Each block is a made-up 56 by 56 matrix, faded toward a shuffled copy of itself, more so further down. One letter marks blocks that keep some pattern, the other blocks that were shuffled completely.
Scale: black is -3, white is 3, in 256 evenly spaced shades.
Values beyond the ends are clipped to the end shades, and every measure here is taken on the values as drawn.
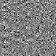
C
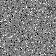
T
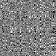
C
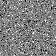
T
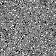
T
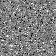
T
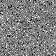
T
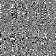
C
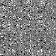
C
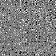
C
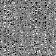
C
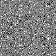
C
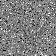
T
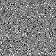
C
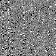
C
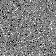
T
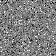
T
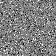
T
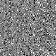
C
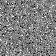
T
